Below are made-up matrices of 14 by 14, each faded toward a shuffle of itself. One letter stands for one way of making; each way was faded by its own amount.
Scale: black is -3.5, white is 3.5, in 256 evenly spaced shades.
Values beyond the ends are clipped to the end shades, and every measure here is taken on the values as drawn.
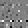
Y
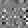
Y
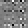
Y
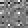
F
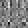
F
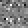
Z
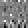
F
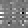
Y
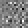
F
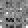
Y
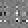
Y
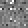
Z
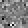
Z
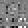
Y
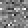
Z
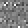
Z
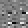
Y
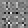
Y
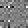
F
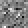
Z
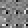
F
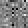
F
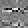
Y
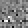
Z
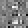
F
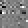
Y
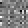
F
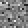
Z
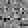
Z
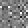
F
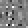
Y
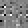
Y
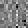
F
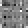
F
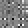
F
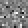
Z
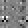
Y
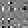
Y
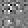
Y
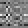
F
